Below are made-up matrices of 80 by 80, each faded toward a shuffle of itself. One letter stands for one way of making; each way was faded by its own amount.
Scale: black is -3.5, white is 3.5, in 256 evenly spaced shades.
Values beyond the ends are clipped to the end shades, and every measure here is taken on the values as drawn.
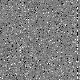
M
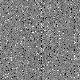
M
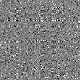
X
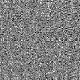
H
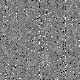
M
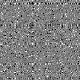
X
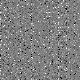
M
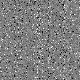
M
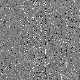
M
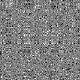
X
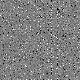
M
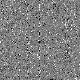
M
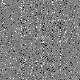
M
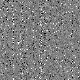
M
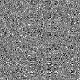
H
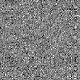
H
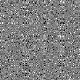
X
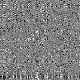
X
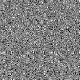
H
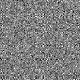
H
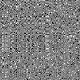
X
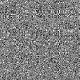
H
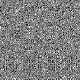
H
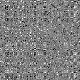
X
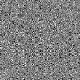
H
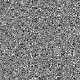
H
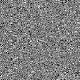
H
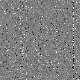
M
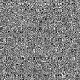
H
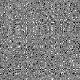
X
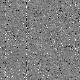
M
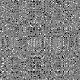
X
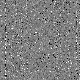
M
